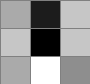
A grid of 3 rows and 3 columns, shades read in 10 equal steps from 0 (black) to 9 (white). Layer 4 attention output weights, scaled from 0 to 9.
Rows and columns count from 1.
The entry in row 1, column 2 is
1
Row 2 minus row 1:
1 -1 0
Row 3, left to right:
6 9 5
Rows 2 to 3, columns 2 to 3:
0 7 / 9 5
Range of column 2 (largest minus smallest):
9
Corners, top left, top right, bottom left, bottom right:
6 7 6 5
